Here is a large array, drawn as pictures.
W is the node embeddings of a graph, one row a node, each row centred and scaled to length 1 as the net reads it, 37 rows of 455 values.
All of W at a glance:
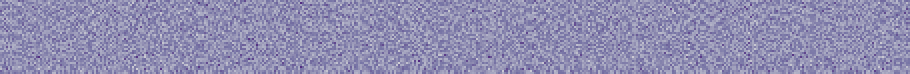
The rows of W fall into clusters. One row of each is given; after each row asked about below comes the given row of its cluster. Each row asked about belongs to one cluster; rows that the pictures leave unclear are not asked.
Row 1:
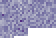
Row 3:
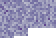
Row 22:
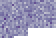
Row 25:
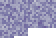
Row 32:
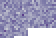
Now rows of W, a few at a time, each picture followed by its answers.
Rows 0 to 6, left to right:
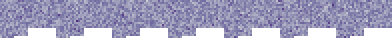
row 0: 22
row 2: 25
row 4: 32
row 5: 22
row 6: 32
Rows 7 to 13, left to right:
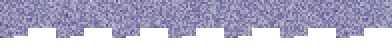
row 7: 3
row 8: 25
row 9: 25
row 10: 22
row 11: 32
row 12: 1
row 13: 3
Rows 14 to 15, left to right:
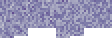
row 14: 3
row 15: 1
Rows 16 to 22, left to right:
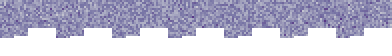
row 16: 25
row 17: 32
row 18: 3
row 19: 32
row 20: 25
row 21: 1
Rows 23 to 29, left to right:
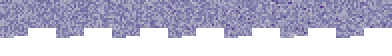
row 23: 1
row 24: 22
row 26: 3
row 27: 22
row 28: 1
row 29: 32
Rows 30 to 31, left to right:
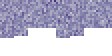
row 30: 32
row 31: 25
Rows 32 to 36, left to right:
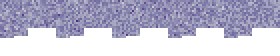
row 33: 1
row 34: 1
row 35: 3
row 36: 3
